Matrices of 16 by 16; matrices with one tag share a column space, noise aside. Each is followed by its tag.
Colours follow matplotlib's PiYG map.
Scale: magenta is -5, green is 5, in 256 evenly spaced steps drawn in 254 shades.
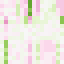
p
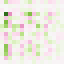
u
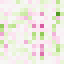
u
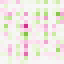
u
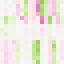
p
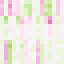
p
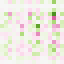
u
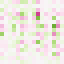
u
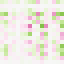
u
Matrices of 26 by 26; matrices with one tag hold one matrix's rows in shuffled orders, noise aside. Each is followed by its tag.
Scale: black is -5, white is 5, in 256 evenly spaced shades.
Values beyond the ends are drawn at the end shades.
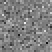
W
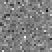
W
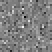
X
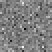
X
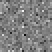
X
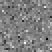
W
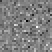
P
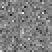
X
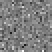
X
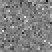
W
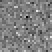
P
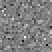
W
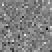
W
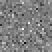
X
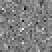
X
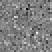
P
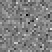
P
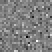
P
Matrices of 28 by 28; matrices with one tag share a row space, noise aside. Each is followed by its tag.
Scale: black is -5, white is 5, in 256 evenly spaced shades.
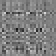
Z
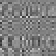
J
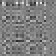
Z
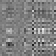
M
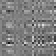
M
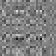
Z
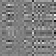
M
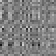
J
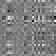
M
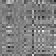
M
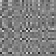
J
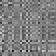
J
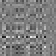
Z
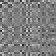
J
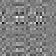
Z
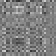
Z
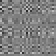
J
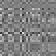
J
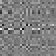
J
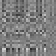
Z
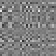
J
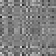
J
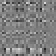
Z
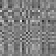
J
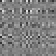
J
